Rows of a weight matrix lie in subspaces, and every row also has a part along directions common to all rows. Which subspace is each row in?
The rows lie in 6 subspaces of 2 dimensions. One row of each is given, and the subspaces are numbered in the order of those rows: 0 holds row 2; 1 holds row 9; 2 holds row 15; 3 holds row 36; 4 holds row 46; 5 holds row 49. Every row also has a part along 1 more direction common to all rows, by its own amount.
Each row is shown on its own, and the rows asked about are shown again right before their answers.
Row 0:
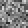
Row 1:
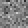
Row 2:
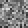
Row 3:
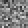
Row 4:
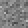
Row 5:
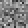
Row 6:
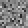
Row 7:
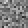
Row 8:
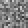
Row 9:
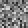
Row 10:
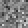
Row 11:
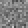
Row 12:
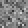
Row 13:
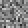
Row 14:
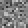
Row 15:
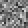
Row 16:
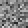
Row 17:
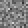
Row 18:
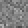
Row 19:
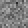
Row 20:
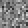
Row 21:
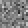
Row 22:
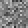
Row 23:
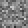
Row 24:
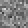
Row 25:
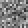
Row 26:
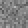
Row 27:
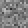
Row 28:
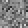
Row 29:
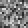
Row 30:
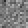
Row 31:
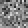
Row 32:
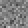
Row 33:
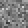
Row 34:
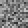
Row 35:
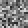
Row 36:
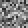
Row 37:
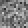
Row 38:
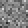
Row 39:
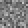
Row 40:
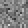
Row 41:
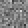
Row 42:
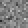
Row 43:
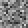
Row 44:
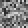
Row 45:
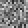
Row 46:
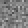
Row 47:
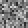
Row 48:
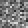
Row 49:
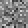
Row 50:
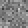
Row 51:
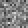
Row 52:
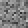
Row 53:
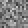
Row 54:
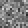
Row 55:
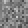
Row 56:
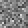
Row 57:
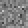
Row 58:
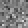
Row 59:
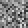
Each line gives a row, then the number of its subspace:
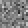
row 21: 0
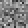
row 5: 5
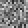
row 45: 5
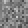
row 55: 4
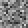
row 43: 1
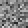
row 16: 1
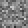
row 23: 1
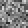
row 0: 0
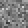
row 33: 0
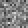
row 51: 3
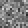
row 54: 0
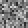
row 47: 2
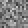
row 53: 4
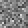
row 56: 2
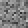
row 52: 1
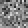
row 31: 3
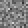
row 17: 5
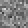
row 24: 3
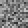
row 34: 1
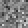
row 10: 4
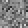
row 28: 0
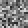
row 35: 1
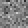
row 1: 3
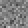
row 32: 2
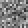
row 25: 3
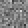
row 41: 5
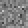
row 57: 2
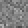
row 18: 5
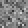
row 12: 5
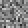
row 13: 2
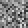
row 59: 0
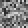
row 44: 3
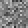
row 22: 5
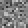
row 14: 5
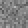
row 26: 2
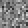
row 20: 0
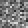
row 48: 1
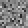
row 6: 2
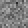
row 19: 3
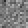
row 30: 1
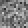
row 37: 3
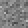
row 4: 1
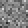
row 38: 0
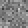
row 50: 0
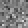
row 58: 4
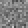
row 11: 5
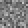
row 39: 5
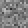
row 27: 3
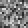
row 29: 3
